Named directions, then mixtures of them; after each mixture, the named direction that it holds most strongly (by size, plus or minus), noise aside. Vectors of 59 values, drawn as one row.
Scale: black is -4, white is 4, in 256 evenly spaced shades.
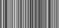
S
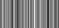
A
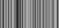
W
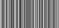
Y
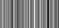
A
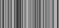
W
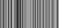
W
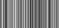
S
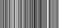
A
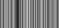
W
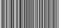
Y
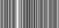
W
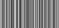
Y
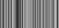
W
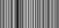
W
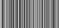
Y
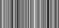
A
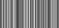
A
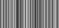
W
